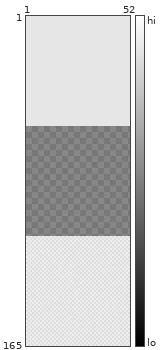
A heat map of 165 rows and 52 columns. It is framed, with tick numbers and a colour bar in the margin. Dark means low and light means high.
The table splits into 3 rows of 1 panel. Panel 1,1: very high, flat. Panel 2,1: middling, checkered, faint in contrast. Panel 3,1: very high, checkered, faint in contrast.
